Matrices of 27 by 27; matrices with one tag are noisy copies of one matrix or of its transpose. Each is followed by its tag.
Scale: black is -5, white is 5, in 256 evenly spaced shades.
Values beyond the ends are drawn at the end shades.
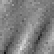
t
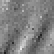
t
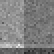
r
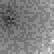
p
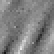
t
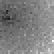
p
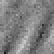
t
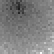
p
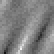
t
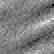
t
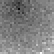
p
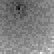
p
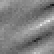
t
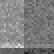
r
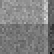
r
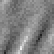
t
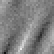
t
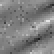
t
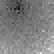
p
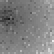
p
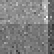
r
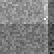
r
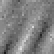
t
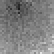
p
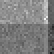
r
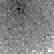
p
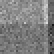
r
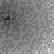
p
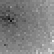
p
